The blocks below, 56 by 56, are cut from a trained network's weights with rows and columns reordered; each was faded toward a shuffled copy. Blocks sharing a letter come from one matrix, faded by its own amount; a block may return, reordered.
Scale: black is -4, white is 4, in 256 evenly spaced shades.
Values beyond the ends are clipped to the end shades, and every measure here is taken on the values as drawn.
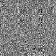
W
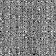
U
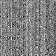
U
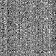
U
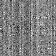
U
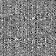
U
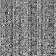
U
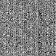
U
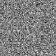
W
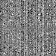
U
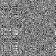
W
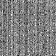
U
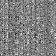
U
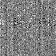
U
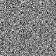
W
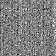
U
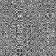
W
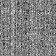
U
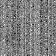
U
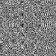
W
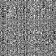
U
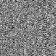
W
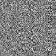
W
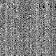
U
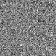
W
